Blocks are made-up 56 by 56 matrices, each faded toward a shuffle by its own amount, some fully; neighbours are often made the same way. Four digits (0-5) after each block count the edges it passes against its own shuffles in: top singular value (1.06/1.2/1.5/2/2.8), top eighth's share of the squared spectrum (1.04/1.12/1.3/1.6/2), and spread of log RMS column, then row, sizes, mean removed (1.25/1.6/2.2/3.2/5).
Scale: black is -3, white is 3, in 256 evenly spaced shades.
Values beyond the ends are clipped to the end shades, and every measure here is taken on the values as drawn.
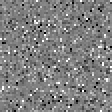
2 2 0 0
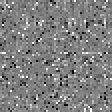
3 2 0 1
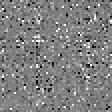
3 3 1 1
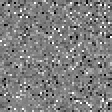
3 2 1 1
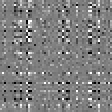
5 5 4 3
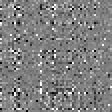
4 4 3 3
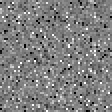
0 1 0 0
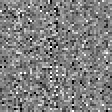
1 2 2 0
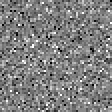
0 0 0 0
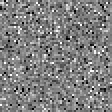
1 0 0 0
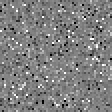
0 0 0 0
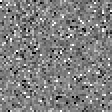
2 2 0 0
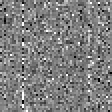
2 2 3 0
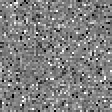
0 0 0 0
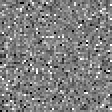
0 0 0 0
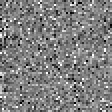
1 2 2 0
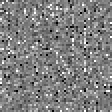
1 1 2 0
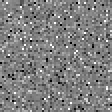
0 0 0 0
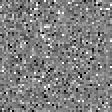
0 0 0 0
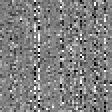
2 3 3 0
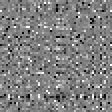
4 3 2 2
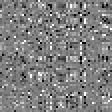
4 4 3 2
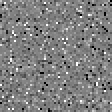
2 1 0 0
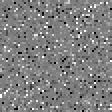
0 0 0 0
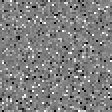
1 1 0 0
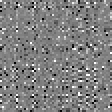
4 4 2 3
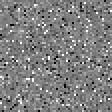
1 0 0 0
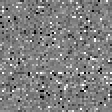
2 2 0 1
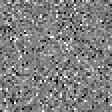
3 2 1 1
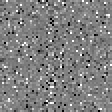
3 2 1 0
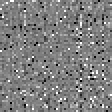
3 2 1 0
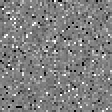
2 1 0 0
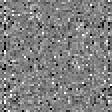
4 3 2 1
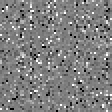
3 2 1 0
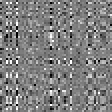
5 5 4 3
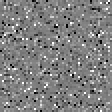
3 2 1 0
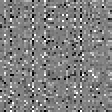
4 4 3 2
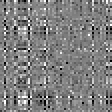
5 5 3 3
